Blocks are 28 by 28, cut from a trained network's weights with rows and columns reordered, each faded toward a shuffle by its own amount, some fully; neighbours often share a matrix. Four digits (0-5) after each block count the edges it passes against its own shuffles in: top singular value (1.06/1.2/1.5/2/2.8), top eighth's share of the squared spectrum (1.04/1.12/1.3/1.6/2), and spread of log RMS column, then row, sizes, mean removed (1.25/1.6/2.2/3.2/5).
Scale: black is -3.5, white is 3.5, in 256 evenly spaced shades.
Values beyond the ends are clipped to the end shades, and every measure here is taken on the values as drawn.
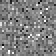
1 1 0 0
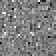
0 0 0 0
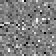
1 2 0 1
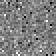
0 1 0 0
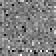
2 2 0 1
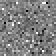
1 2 0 0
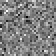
0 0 0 0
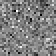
2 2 0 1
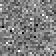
0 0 0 0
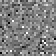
1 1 0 1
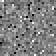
1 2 0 0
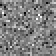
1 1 0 0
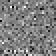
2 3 0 2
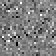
2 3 0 1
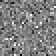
0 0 0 0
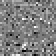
2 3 0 2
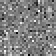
2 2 0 1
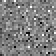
0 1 0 1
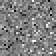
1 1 0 0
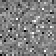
0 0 0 0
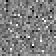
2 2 0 0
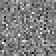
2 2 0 0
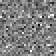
2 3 0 1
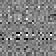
3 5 1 2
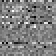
3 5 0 3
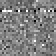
3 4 0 2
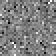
1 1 0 0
